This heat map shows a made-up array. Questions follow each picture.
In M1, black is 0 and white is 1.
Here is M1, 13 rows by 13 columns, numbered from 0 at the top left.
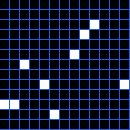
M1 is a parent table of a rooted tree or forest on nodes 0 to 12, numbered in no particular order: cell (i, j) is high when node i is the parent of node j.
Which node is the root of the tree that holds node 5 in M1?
11
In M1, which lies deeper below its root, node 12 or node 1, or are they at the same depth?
node 12
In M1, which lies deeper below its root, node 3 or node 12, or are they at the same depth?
node 12
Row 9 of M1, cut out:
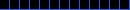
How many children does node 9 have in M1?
0
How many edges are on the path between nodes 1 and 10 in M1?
1
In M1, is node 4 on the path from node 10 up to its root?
no
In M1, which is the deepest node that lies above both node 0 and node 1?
10
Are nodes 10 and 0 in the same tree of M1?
yes
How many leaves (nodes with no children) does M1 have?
6
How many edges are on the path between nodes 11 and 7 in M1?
2
